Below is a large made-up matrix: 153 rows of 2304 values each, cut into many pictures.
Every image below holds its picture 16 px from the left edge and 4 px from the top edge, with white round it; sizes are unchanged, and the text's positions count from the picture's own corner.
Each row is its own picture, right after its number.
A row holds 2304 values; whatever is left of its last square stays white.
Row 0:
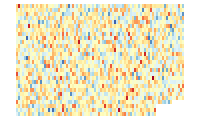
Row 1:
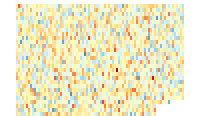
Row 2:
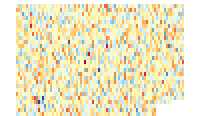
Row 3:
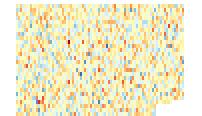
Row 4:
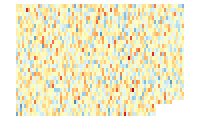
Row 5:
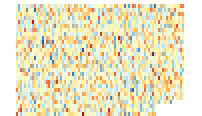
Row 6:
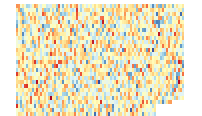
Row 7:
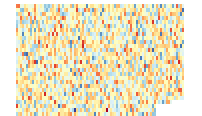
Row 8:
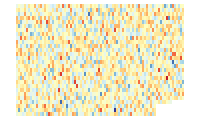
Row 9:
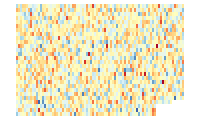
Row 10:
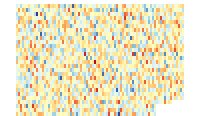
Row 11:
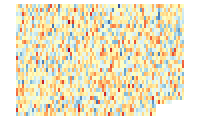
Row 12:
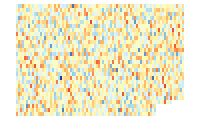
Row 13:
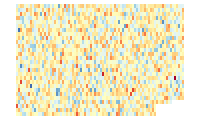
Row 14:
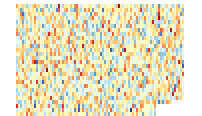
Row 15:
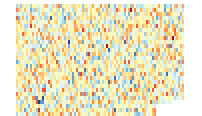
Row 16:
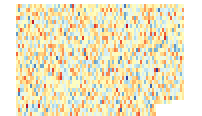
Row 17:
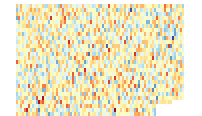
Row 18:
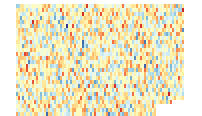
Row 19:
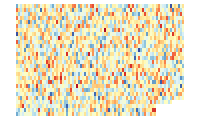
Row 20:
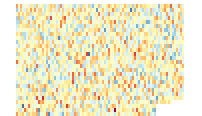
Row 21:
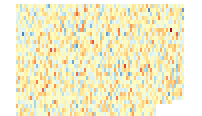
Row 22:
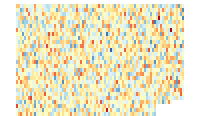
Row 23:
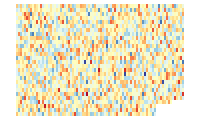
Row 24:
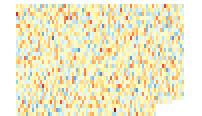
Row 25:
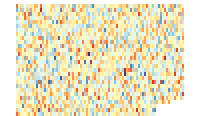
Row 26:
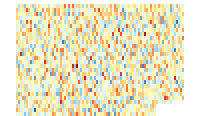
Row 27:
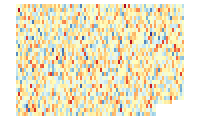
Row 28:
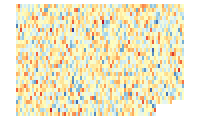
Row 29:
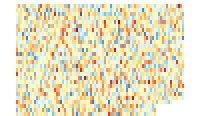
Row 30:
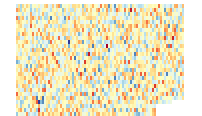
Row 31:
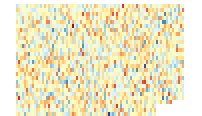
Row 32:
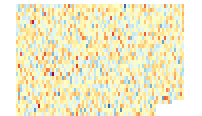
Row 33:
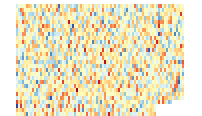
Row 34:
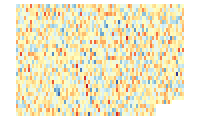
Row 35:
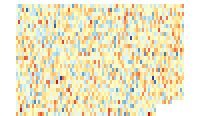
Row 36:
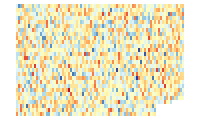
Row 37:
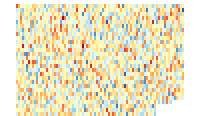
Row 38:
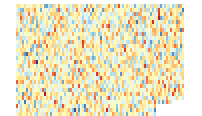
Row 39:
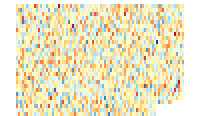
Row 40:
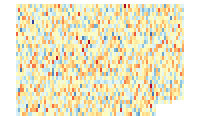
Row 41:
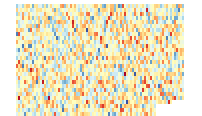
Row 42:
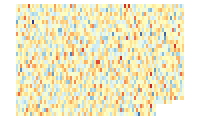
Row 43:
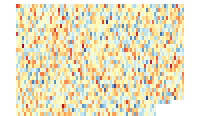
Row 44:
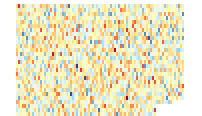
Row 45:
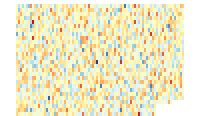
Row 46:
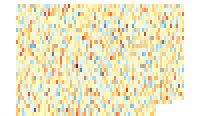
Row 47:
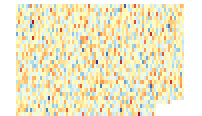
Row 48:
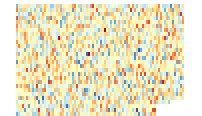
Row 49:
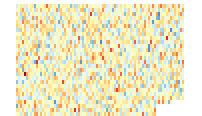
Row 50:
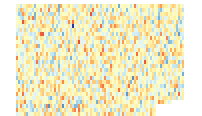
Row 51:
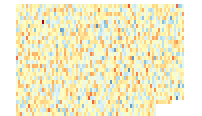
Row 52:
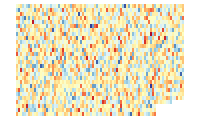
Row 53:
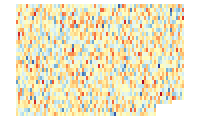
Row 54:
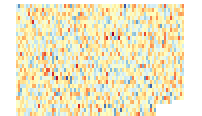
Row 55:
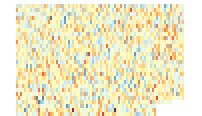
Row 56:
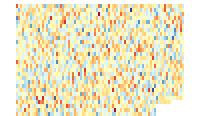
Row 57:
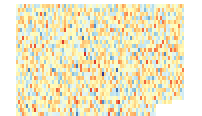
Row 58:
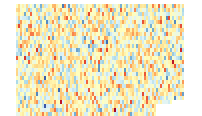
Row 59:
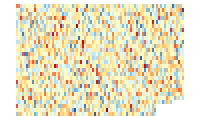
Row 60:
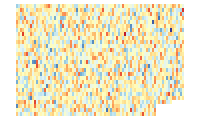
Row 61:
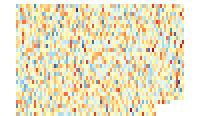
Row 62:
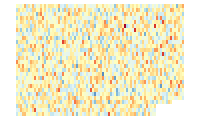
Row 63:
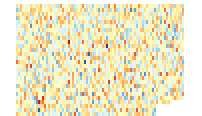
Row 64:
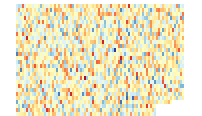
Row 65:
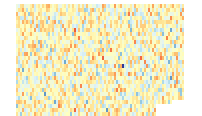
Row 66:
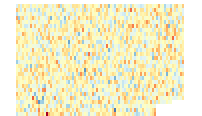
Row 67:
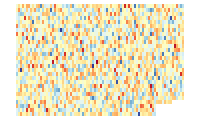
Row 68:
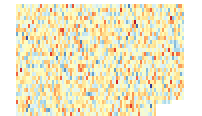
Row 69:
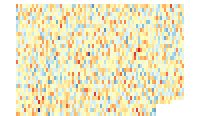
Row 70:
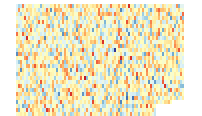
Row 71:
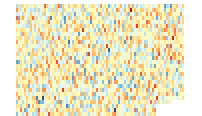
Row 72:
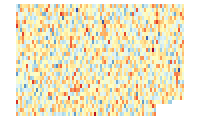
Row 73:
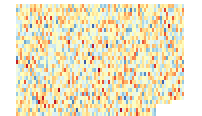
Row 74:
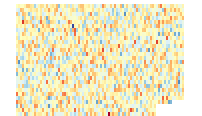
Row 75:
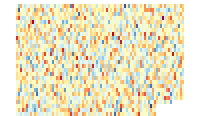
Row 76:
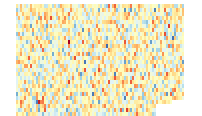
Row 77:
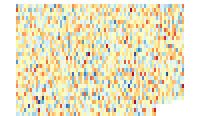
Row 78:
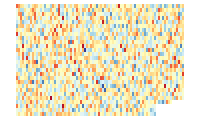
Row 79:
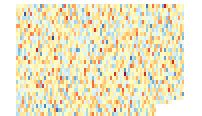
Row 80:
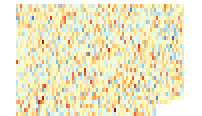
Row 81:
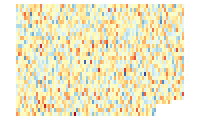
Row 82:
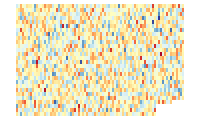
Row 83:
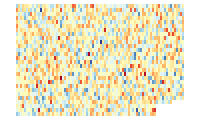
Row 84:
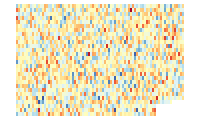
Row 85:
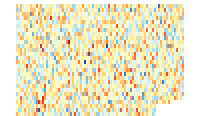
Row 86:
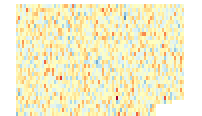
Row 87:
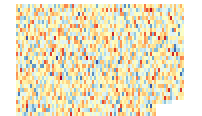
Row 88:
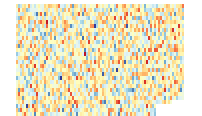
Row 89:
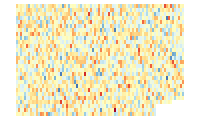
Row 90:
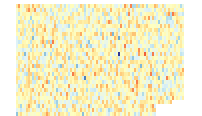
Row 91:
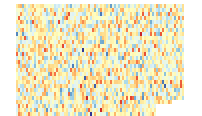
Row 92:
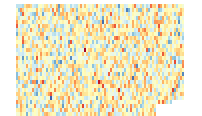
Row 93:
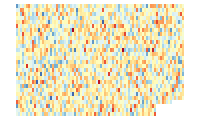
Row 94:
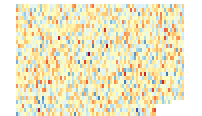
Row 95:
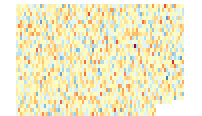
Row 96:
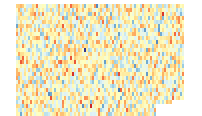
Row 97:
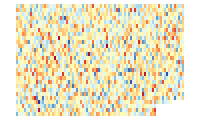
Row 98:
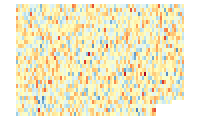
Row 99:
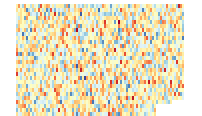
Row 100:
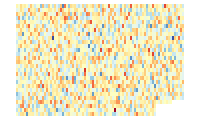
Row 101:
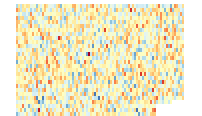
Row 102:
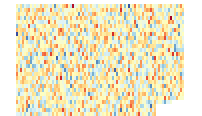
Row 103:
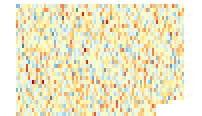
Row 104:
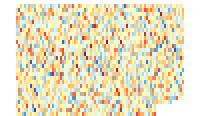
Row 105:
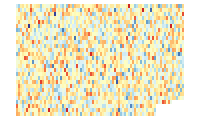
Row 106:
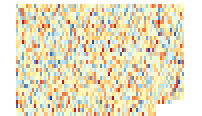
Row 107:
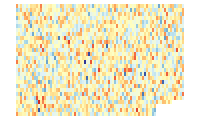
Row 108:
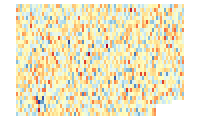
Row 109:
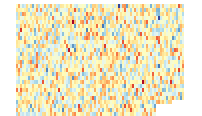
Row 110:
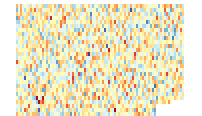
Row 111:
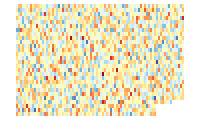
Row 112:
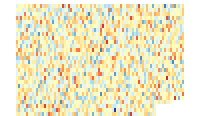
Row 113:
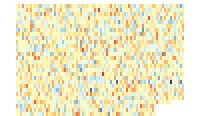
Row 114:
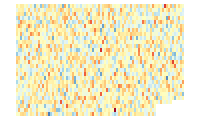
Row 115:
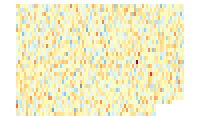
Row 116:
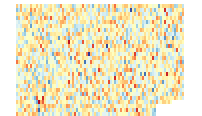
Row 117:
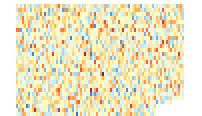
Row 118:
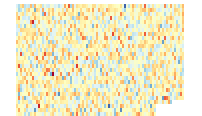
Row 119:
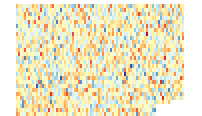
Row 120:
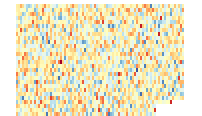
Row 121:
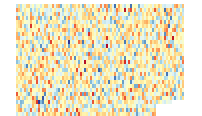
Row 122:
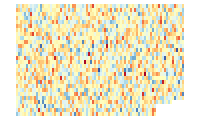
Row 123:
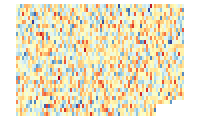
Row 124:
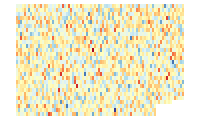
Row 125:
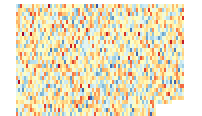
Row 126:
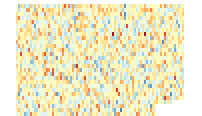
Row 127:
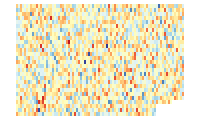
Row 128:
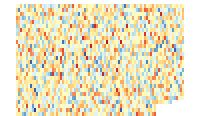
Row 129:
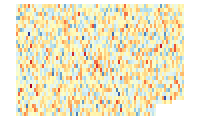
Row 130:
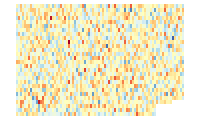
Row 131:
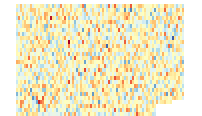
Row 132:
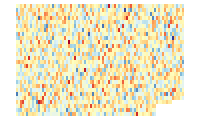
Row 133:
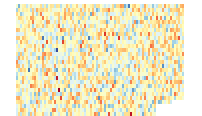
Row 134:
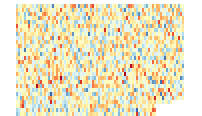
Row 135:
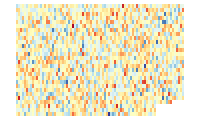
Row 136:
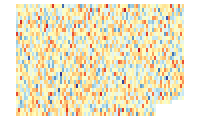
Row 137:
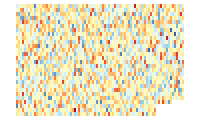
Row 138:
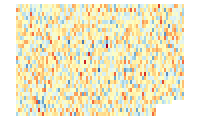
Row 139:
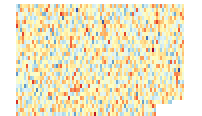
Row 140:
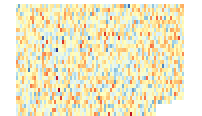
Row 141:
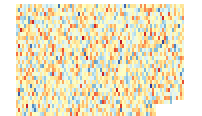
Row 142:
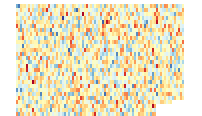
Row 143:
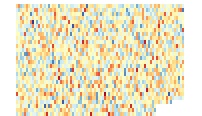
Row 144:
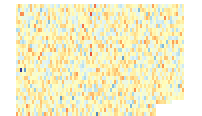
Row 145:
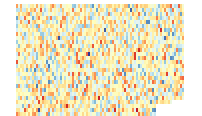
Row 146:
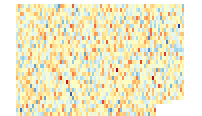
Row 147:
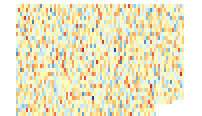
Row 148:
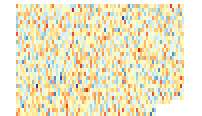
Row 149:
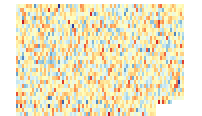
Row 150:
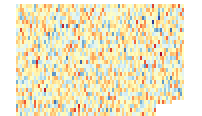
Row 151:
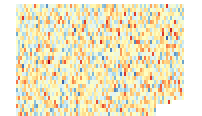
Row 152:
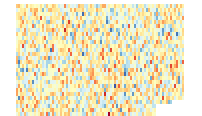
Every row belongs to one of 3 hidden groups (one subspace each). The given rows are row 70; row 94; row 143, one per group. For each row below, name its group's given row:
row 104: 70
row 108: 94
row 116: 94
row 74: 143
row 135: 143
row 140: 70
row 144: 70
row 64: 70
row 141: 70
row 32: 70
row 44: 70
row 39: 143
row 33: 143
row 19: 94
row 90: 70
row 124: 94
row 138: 94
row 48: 94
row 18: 143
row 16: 70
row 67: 70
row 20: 94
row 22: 143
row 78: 143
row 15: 94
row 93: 143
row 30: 94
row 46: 70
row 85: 94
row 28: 143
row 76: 94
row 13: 70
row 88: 70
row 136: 94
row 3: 94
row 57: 70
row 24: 94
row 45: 70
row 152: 143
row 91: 70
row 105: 70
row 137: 143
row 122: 94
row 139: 143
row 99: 70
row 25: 94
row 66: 94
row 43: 143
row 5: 70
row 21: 143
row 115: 143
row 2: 94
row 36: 70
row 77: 94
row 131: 94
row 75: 70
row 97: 94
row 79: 94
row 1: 70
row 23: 94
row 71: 94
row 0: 70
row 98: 94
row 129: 70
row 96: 143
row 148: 94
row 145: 94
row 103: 143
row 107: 94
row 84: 94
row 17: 94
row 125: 143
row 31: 143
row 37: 143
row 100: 94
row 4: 70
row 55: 94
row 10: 70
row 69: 94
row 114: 94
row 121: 94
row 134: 94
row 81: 94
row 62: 70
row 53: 143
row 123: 143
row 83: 94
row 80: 94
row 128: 70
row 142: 143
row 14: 143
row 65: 143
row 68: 70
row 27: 70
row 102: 70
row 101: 94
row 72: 143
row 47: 70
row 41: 143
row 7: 143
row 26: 70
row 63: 94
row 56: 94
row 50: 143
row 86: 70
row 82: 143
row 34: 70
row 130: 94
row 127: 94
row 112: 94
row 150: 143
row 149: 143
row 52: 70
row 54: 70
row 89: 94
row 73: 94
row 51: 70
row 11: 143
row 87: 70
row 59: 143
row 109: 143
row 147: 70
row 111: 70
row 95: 94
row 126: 70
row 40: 70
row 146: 70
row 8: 94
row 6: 143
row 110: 94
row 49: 143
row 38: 143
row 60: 143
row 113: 70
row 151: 143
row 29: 70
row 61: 143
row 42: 70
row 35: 70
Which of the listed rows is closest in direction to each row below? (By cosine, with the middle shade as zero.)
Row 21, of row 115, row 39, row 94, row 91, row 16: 115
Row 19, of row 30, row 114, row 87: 30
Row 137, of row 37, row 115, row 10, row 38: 10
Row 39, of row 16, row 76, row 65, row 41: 41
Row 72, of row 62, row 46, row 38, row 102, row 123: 123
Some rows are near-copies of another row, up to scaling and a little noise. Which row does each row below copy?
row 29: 99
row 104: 128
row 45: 47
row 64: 70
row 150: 82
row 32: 118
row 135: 31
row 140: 133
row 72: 139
